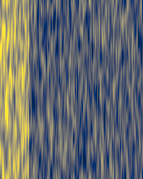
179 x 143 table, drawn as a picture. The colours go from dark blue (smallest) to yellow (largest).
Grain: streaks running down. Average level on the scale: 40%. Seam: vertical, 20% of the way across, the left part higher.
